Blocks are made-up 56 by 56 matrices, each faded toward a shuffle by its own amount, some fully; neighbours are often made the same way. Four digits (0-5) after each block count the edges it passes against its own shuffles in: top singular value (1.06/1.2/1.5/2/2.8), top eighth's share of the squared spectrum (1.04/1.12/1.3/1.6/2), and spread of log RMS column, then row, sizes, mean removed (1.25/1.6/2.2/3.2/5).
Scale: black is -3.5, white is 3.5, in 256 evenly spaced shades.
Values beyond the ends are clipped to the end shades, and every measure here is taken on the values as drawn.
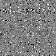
2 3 2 2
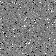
0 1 0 0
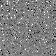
1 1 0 1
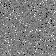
0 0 0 0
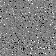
0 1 0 1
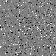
2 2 0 0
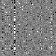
4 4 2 1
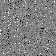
2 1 0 0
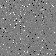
1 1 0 0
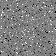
0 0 0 0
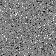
0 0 0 0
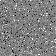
0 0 0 0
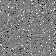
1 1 0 0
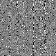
2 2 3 0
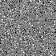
1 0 0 0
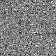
0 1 0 2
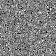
0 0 0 0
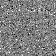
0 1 0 1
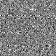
1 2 0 2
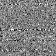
1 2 0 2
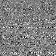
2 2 0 3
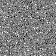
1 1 0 1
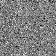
2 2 0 0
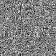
2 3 1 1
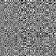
4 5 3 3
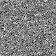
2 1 0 0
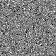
2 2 0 0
